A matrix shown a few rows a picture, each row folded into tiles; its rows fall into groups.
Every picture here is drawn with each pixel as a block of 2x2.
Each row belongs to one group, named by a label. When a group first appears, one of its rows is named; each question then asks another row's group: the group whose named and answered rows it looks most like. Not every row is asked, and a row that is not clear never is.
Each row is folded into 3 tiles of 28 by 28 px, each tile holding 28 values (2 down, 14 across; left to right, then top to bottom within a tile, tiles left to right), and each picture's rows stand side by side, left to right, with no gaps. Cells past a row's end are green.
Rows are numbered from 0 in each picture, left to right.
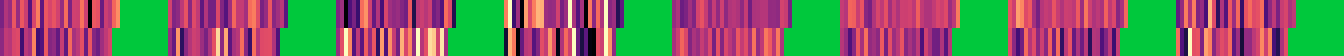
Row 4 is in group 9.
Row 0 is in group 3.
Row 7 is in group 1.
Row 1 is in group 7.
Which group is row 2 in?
9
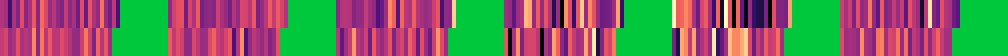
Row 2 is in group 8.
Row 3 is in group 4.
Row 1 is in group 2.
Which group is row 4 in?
8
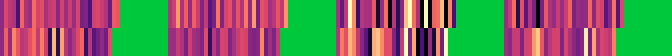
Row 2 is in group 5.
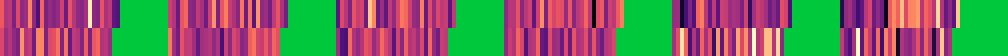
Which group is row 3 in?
3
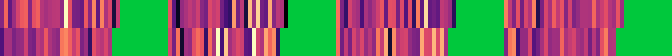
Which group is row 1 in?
7
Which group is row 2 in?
7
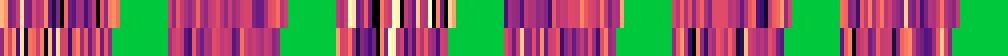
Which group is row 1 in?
2
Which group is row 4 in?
2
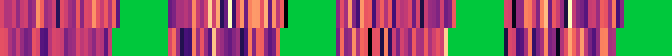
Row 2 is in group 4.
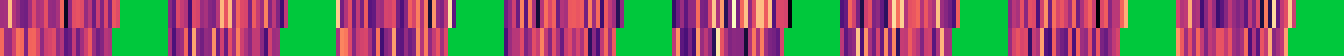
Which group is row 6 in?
3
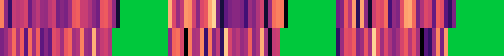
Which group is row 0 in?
9
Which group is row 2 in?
5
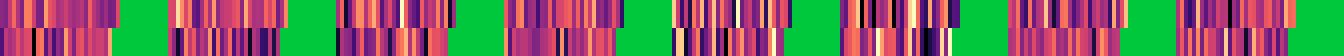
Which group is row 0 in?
4
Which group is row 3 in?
7
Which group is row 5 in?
5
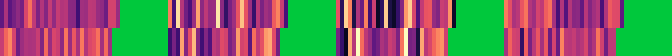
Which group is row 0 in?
9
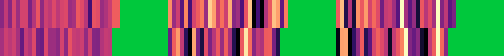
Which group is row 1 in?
2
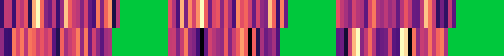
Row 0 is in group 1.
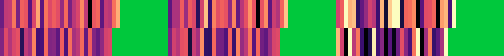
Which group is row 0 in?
3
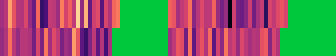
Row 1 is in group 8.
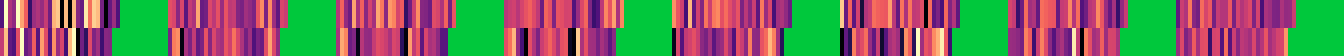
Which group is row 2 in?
2
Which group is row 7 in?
4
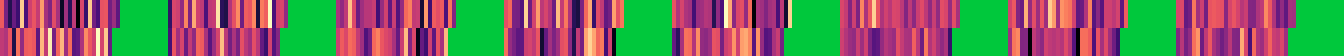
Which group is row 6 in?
2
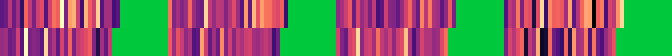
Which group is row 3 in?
3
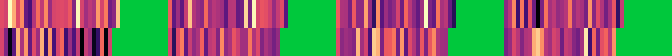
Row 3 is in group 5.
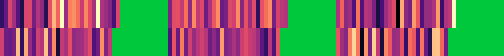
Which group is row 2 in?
8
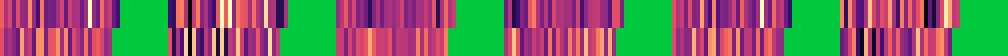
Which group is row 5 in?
2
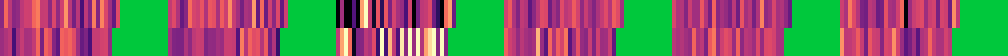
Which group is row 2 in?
9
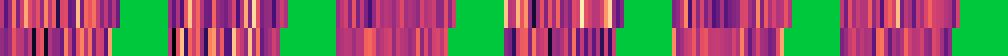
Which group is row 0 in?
4
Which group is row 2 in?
5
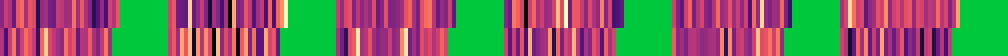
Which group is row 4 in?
7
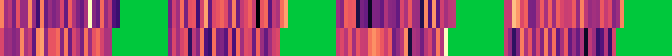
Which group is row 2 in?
5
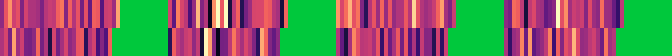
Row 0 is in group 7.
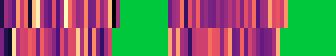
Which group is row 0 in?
1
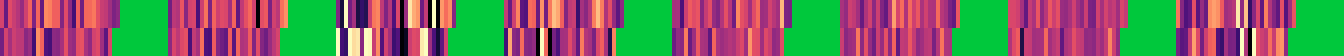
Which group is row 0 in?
4
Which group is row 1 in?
3
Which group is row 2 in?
1
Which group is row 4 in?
1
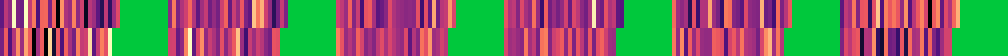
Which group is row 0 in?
4
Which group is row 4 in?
7
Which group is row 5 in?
3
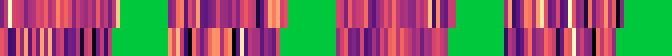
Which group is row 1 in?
2
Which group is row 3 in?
1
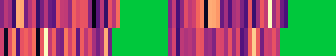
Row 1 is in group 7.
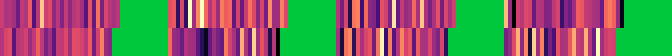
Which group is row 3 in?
9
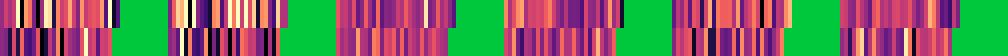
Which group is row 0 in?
7
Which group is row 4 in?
3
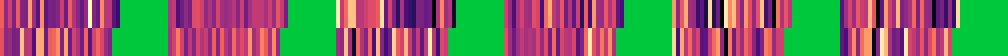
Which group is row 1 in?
9
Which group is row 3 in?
7
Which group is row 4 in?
7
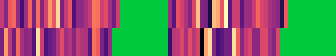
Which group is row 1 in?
4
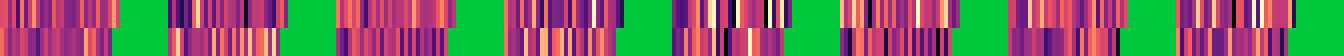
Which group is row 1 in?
9
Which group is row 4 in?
1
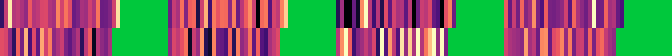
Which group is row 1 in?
3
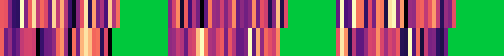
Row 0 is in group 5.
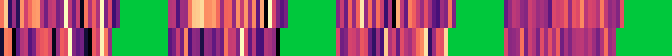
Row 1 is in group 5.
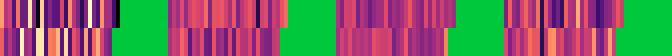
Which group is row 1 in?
3
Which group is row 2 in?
5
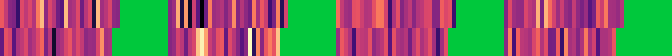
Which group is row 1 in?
5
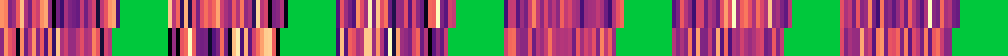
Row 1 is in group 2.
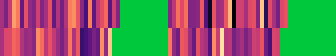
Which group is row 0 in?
5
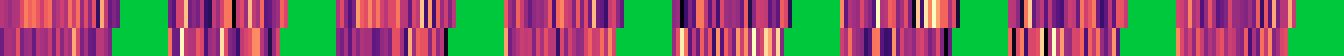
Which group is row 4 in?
9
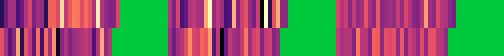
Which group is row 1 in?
1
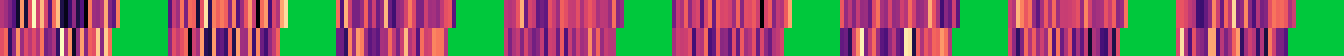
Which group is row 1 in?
3
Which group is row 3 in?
7
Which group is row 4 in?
3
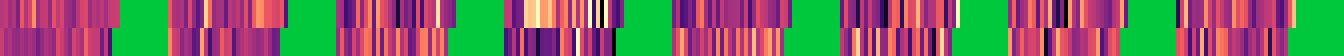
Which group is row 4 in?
9
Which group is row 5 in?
8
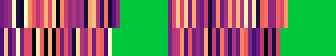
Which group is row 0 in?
4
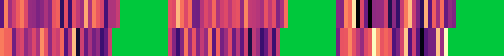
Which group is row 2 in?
5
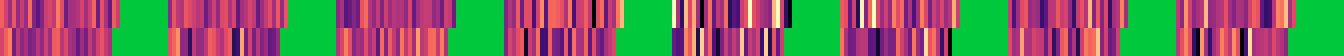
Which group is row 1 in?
2
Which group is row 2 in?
9
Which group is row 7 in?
2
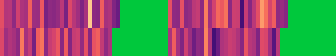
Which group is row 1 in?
4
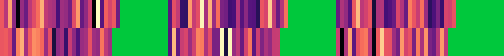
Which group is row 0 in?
1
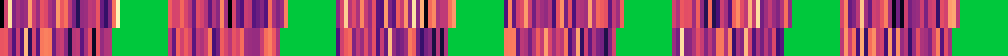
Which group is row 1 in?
8
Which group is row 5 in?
8
